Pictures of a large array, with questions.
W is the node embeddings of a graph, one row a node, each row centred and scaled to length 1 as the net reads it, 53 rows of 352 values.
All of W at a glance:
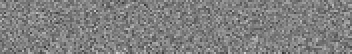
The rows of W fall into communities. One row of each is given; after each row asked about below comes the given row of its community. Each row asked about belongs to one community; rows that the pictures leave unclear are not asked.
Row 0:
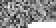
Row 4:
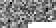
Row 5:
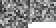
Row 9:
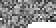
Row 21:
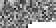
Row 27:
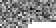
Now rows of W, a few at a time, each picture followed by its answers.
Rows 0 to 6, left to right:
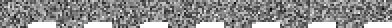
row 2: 9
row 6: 4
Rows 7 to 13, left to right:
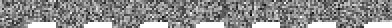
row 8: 0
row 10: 5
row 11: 5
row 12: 0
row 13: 0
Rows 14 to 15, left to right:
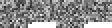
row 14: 21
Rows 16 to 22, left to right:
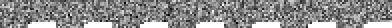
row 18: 9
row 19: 5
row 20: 0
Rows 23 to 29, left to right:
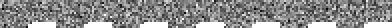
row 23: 21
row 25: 21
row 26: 9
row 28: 4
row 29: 5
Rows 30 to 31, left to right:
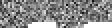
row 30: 0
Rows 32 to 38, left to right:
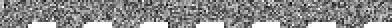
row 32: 21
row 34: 5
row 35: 0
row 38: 9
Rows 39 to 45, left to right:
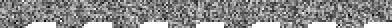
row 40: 9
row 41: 0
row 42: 5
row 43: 21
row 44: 5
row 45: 27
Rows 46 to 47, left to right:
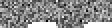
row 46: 9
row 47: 9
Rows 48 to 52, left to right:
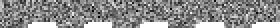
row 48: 21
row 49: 21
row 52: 0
